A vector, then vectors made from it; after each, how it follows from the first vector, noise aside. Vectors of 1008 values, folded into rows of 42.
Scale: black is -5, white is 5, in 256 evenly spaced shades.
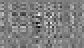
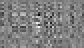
negated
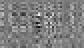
copied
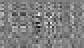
copied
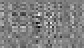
copied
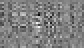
negated
